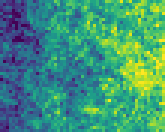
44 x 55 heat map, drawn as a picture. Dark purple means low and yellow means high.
Ninth with the lowest average: top left. Stripes: none. Slope: up to the right. Ninth with the highest average: middle right.
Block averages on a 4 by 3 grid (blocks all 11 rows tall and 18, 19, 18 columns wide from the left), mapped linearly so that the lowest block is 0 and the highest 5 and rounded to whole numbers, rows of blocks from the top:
0 3 4 | 0 3 5 | 1 2 5 | 1 3 4
